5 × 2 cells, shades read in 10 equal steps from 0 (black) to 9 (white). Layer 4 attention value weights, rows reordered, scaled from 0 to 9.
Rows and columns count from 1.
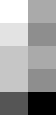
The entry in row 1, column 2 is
6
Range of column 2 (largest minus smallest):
6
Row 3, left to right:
7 6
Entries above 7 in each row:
1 1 0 0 0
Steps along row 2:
down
